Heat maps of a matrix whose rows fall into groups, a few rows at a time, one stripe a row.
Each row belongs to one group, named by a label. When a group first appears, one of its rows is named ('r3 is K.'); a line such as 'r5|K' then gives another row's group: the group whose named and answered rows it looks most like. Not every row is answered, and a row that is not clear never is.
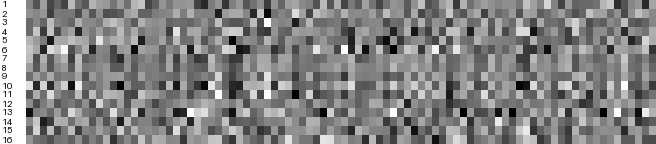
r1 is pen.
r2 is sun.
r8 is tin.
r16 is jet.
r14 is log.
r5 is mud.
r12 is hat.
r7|tin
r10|tin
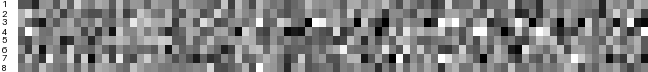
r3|jet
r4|log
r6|tin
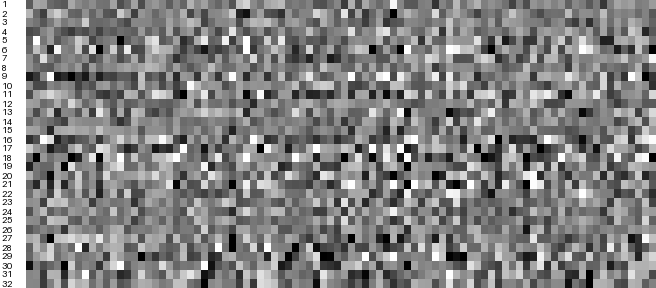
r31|jet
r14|pen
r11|log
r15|mud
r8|jet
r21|tin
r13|hat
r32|jet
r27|mud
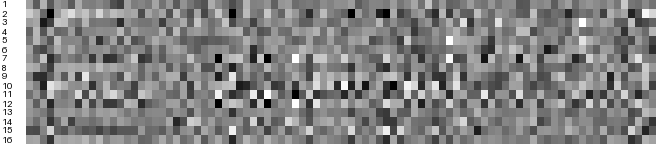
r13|mud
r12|sun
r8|mud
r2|mud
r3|log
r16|mud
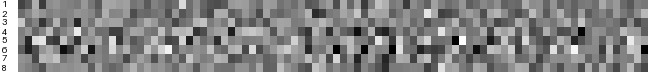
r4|jet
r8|jet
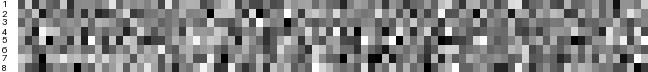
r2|sun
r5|hat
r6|jet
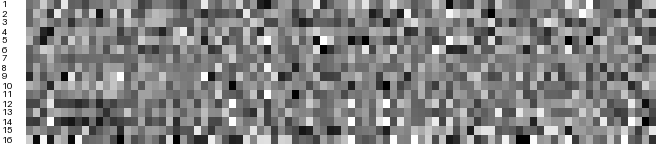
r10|mud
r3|log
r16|tin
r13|log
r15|log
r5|jet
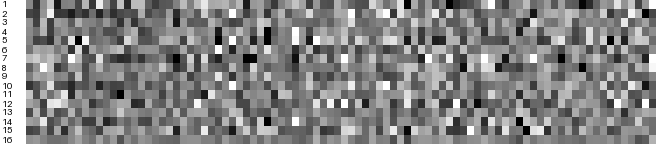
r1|hat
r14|sun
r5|sun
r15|tin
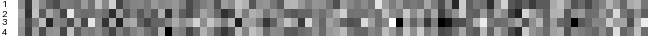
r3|hat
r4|tin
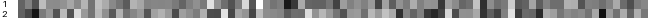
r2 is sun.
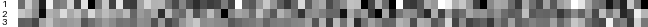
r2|mud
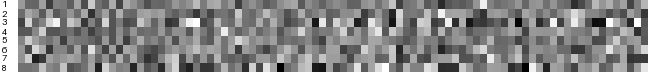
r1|hat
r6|hat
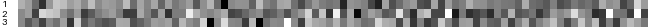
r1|mud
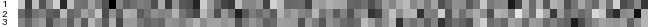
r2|pen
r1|tin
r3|hat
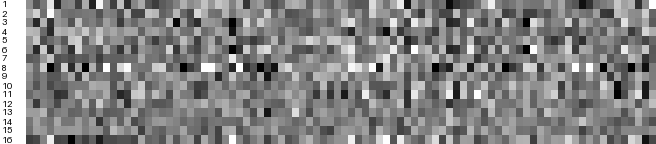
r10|pen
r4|mud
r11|pen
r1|hat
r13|sun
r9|sun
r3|tin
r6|tin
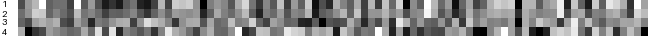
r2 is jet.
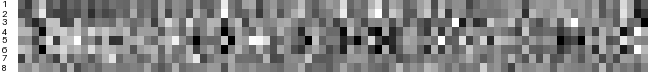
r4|mud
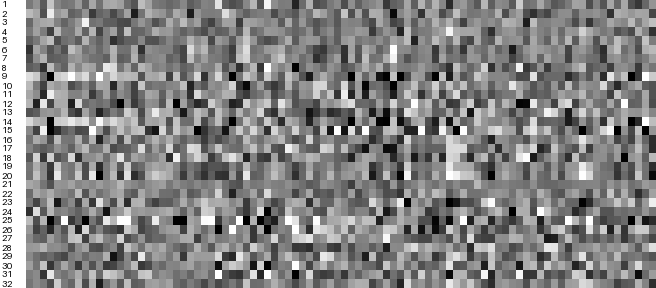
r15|pen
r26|sun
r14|mud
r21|mud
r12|tin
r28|log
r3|jet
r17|jet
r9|mud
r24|log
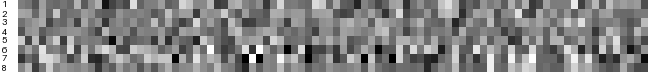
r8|log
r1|jet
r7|log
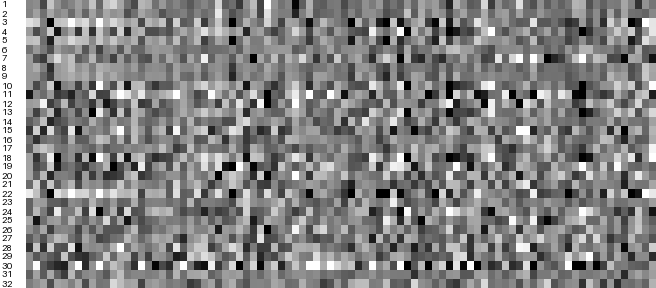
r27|log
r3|mud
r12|sun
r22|mud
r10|hat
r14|pen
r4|hat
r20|sun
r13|hat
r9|mud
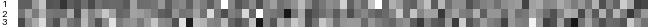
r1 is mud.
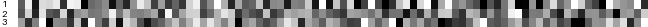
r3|hat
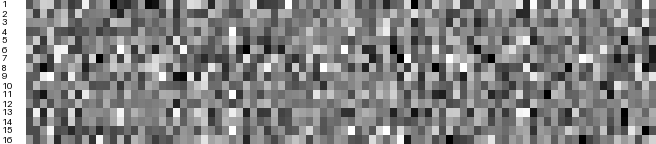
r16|hat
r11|sun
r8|jet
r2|tin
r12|tin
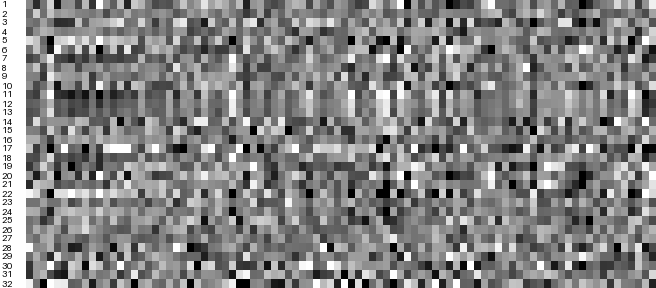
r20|hat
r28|pen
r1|hat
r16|mud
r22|mud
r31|pen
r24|mud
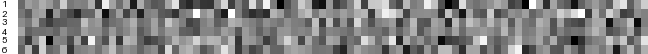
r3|pen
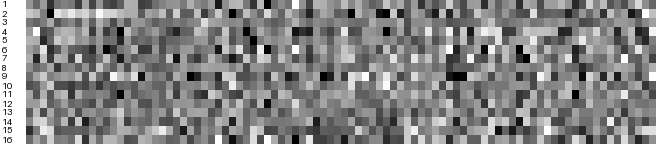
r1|sun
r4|log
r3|hat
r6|sun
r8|hat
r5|log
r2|mud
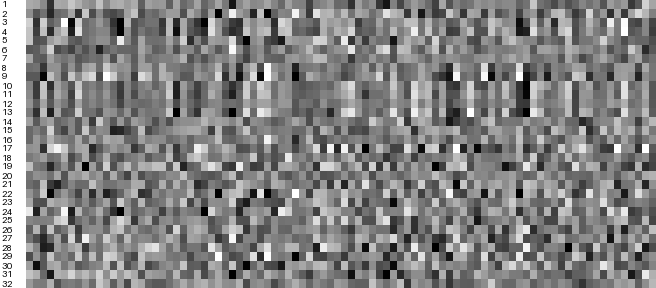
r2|sun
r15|jet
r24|tin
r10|tin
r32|hat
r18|jet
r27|sun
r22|sun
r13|tin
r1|mud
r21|pen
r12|tin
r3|tin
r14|hat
